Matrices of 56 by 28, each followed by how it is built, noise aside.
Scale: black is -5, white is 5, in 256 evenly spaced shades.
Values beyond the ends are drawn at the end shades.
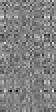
low rank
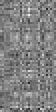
low rank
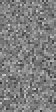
noise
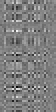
low rank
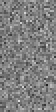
noise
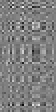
low rank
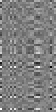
low rank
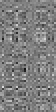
low rank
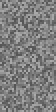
noise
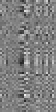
low rank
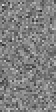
noise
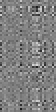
low rank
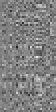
low rank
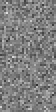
noise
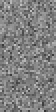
noise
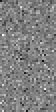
noise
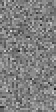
noise
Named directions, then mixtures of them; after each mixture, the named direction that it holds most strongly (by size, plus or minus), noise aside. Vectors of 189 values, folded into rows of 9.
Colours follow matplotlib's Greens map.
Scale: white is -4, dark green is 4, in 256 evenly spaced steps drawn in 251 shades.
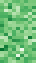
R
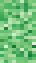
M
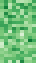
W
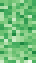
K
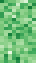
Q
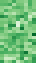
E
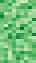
Q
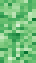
E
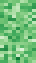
R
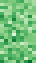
K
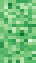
W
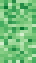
W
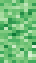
M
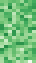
K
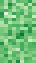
W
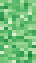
M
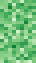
K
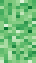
M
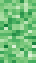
M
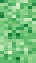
Q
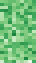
K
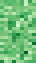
E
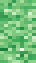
R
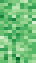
Q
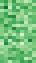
W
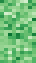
Q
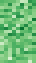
Q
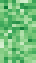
W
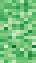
M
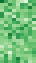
Q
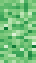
M
